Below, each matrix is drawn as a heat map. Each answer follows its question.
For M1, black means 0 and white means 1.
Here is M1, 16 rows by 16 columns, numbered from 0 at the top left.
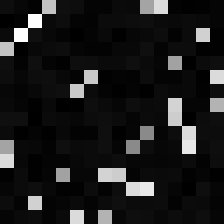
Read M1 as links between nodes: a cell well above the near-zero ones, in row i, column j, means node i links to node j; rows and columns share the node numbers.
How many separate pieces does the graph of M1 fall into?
3
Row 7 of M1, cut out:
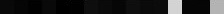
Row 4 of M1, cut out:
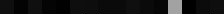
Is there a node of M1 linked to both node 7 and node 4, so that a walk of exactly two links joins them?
yes
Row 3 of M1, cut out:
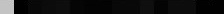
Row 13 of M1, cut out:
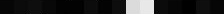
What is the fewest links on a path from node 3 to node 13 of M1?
3
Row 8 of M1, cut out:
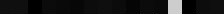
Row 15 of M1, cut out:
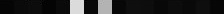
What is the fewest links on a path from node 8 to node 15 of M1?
3
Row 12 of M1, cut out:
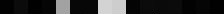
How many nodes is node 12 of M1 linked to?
3
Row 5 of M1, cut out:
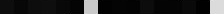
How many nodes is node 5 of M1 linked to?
2
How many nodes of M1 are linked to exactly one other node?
7
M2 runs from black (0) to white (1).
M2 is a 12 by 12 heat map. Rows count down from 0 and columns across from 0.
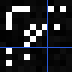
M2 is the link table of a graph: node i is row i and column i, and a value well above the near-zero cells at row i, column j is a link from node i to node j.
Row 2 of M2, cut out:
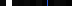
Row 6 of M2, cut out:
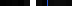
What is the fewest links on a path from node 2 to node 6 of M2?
4
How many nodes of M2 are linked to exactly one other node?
7
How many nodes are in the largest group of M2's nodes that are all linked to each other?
2
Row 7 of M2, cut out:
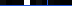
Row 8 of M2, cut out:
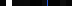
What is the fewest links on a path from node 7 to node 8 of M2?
3
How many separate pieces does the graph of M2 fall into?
3
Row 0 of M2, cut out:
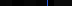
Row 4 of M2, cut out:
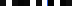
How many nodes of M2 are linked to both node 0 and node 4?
0
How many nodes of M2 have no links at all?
2
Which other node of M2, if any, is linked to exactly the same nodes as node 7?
node 9
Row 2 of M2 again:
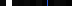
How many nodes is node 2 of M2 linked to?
1
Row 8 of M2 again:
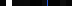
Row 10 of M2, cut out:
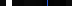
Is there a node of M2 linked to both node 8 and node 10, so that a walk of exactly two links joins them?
yes
